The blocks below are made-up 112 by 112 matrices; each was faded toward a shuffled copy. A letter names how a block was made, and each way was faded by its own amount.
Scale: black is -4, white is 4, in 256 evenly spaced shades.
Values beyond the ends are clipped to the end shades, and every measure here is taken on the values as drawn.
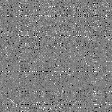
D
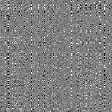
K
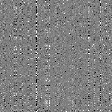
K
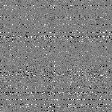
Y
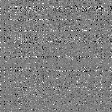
Y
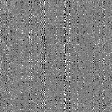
K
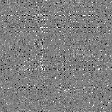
D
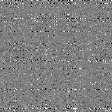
Y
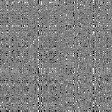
K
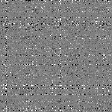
Y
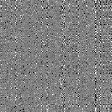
K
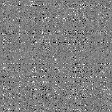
Y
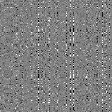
K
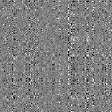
K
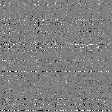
Y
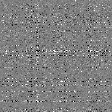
Y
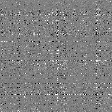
Y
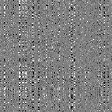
K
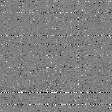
Y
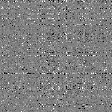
D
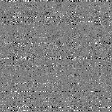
Y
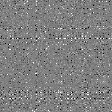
D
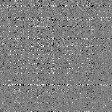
Y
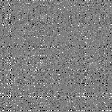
D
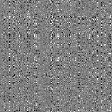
K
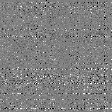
Y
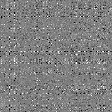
D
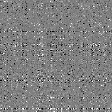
D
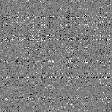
D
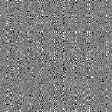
K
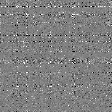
Y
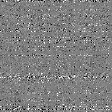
Y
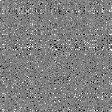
D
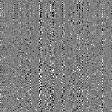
K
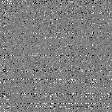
Y
